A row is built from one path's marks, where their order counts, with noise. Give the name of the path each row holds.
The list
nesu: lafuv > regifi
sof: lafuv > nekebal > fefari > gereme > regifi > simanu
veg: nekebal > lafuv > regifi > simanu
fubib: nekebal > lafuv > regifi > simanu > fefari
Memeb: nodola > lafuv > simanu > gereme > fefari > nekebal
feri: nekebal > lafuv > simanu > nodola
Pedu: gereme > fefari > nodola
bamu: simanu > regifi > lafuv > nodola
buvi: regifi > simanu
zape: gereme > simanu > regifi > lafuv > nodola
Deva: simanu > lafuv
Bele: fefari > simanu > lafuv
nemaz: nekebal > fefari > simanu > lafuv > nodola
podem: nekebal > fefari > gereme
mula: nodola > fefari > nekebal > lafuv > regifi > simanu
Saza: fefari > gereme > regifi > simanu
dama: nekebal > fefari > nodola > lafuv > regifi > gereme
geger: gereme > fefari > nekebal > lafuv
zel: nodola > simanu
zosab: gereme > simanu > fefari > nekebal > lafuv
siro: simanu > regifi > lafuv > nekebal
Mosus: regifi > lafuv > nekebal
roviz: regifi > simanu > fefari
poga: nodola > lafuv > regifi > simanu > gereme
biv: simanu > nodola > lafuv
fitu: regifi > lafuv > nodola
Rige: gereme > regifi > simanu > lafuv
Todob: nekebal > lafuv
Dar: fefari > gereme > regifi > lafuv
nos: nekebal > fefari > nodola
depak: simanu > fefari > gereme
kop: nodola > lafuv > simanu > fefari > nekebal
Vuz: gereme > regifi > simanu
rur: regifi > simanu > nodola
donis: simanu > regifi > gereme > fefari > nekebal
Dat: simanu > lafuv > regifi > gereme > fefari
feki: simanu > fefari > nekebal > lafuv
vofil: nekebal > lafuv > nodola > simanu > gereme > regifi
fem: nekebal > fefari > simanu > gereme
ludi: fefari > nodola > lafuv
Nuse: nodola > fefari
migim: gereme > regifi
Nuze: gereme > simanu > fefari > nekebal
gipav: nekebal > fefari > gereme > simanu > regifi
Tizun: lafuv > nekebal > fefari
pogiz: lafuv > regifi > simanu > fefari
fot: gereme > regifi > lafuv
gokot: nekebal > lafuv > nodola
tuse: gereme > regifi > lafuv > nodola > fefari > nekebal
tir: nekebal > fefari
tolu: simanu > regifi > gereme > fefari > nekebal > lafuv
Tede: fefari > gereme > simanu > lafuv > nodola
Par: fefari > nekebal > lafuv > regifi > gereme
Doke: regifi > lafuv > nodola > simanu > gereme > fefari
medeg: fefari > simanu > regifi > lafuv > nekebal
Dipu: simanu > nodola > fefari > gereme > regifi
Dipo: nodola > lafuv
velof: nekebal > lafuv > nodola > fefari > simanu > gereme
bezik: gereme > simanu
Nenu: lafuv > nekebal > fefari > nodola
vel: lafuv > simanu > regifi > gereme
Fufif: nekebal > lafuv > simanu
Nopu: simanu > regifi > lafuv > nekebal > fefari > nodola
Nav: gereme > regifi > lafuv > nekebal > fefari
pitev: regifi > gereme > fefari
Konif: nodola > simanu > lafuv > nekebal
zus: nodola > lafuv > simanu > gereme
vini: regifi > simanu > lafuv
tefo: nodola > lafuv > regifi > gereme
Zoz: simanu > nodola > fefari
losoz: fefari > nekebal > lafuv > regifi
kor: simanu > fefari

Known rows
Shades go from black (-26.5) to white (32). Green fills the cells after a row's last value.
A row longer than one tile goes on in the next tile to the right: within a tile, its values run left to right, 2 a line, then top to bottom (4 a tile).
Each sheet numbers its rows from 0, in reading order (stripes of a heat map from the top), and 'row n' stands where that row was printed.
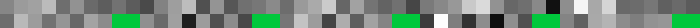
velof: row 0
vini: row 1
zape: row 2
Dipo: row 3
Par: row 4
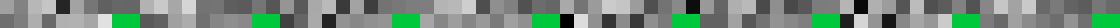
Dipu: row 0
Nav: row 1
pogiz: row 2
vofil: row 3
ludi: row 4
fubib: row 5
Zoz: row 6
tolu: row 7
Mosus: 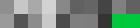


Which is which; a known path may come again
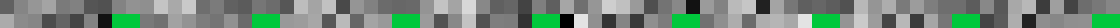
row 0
Fufif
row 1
tolu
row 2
poga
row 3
Mosus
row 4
ludi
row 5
Dipu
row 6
zus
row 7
pogiz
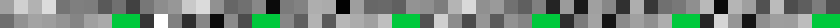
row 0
dama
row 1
Dipo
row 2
Saza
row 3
fitu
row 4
kor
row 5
Zoz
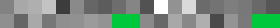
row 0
sof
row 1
fot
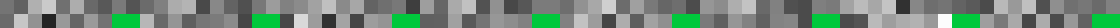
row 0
bamu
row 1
veg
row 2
Tede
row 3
fubib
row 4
zape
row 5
medeg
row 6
pitev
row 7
Rige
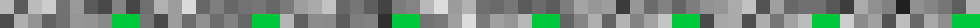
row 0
Nopu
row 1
nesu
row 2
siro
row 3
podem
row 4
depak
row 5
Doke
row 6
bezik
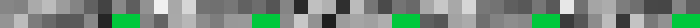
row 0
Konif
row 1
Par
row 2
rur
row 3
Nav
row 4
tir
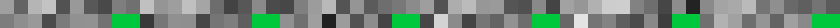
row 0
mula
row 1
Tizun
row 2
vini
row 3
nemaz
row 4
gokot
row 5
velof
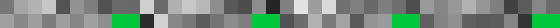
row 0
vofil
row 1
Nenu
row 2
Dar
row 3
feki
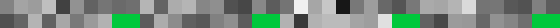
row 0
Dat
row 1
kop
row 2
migim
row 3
losoz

